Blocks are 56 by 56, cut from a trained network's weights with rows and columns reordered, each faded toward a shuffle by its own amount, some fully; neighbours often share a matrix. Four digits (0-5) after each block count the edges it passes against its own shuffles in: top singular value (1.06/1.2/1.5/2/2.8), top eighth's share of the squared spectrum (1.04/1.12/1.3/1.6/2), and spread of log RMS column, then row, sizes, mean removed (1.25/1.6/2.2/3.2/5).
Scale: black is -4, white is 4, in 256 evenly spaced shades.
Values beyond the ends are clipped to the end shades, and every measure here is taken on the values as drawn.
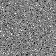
0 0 0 0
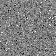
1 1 0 0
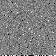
3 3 0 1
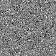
0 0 0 0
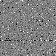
2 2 0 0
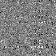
3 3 2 2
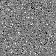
0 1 0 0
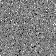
0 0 0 0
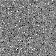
0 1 0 0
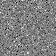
1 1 0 0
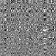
4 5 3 3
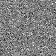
0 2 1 0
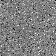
0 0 0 0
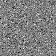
1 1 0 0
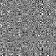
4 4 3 2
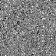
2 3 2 1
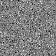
2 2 1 0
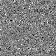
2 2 0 1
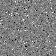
0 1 0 0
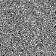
3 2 0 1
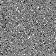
1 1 0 0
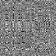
4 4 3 3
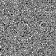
2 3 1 1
